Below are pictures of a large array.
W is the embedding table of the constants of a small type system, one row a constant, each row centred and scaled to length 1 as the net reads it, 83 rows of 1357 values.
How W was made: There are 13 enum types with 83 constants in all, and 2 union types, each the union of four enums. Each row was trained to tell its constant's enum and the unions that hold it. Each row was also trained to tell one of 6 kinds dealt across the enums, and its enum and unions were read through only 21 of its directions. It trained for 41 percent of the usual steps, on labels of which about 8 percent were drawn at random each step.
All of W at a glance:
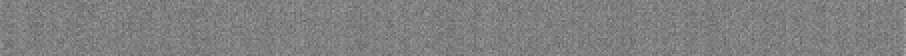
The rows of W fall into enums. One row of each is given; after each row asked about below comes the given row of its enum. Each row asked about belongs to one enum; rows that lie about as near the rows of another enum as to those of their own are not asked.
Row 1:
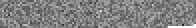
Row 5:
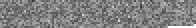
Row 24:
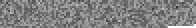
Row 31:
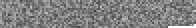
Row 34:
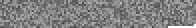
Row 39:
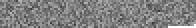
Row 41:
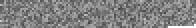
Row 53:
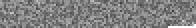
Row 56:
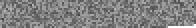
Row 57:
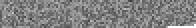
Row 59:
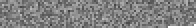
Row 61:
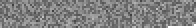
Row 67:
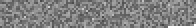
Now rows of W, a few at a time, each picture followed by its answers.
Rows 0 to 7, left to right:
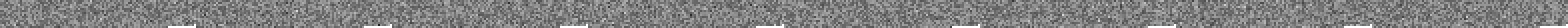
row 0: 67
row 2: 57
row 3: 53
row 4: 34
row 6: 53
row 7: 5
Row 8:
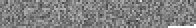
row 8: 57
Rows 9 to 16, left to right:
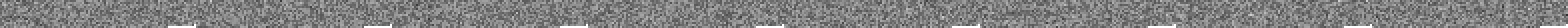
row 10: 34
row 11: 57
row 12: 24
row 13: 39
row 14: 61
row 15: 56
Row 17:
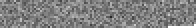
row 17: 59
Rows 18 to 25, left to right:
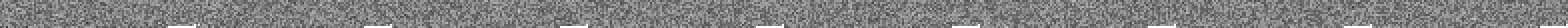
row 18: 56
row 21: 56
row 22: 53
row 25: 59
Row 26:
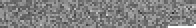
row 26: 5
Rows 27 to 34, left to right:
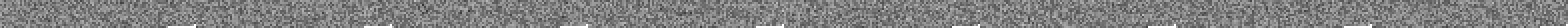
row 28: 67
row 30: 41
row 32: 53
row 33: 56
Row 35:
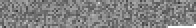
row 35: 61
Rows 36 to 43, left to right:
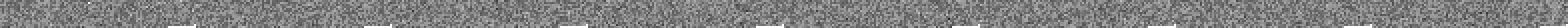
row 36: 5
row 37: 67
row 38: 41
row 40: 1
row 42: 24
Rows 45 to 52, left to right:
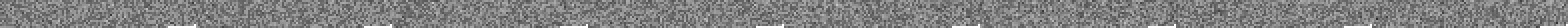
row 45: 24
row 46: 67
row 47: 5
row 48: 39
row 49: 67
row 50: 41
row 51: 61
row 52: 57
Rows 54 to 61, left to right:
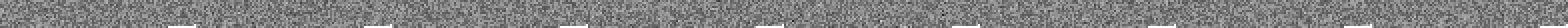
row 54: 31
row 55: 41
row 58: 53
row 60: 59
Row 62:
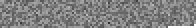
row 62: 57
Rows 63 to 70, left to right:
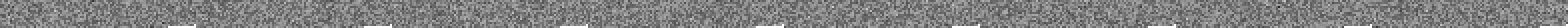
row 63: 31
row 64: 5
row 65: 59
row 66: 57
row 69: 34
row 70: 5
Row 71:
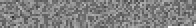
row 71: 67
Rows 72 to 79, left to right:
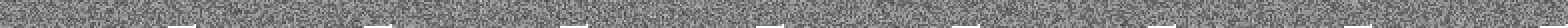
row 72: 24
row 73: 56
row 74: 39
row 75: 39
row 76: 53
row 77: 24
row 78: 39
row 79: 56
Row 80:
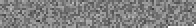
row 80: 31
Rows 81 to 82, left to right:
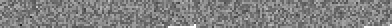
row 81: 1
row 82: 41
